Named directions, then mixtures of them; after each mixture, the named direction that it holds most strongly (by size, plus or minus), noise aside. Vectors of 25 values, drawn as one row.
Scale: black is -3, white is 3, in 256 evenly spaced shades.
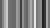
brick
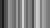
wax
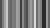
brick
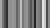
brick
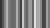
brick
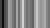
wax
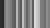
wax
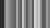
wax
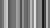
brick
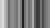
wax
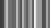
brick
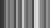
wax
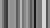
brick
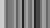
wax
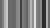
brick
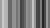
wax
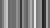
brick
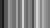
wax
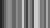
wax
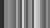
wax
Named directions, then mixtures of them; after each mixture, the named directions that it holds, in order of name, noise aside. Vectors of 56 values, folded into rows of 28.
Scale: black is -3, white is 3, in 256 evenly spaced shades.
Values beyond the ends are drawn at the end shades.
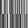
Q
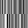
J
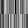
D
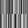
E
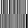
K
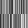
D, E, Q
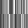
D, E, Q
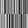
D, J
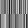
E, J, K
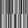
E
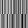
E, J, K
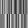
J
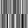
E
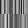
E, J, Q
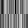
D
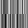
E, J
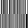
K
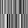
J
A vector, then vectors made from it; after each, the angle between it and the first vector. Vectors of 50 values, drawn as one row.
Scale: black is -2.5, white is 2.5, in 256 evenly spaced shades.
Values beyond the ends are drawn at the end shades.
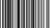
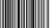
nearly parallel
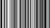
nearly opposite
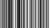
partly aligned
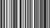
nearly opposite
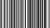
partly opposed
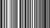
nearly opposite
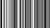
nearly opposite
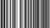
partly opposed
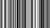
orthogonal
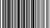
nearly parallel
